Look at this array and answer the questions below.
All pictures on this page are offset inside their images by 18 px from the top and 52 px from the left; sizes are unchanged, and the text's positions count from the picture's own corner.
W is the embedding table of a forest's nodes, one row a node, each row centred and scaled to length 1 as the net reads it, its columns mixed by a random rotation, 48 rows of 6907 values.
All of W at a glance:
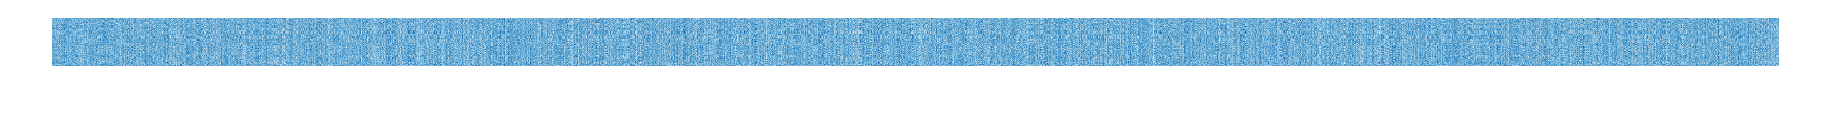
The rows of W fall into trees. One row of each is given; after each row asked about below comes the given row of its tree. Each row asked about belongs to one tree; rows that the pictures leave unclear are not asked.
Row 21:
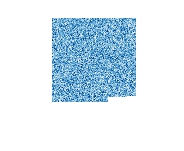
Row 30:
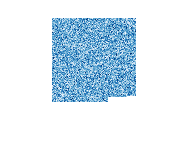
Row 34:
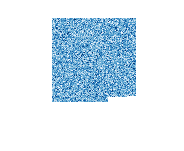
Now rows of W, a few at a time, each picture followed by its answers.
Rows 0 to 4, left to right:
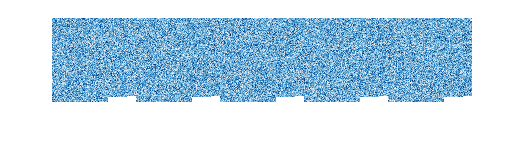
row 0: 21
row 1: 30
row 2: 34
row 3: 30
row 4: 30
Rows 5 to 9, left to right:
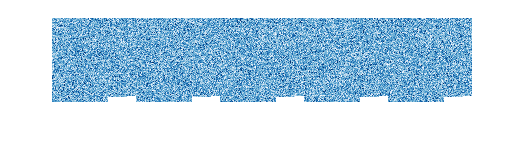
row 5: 21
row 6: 34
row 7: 21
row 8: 30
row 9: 21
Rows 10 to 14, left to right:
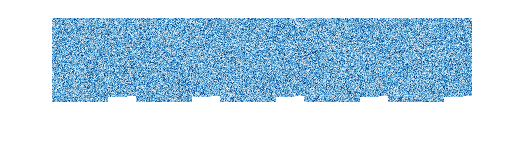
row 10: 34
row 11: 34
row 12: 30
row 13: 30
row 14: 30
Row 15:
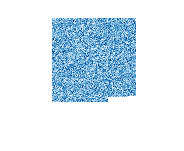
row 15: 30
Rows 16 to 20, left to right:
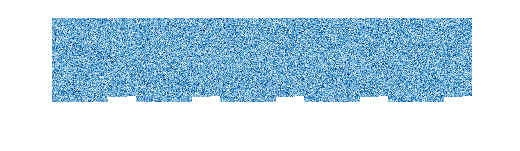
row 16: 21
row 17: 34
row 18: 34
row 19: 34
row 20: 34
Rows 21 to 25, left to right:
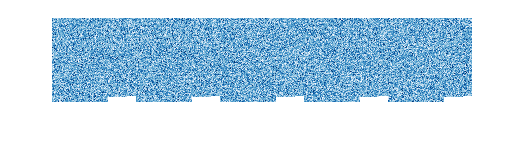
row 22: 21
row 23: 34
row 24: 21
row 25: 30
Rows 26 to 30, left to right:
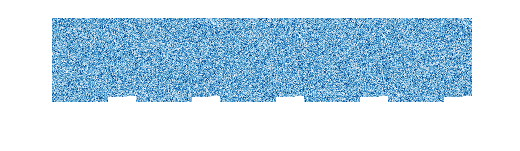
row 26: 21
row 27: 30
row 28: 34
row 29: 34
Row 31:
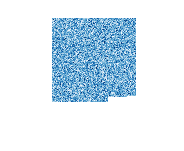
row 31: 34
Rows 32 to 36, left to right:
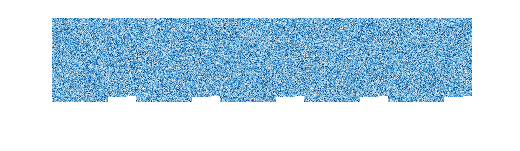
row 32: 34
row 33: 30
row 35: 30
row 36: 34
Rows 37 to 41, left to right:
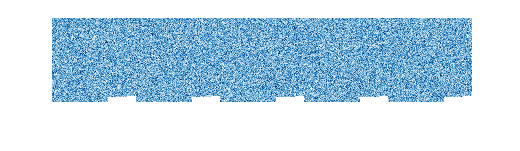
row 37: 21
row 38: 21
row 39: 30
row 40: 30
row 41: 34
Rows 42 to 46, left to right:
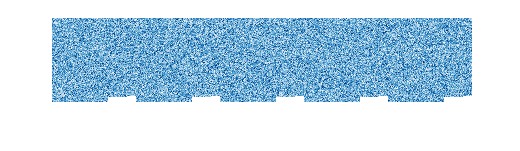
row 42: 30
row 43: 34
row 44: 34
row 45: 34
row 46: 30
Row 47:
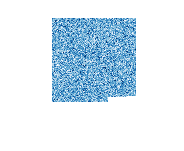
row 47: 21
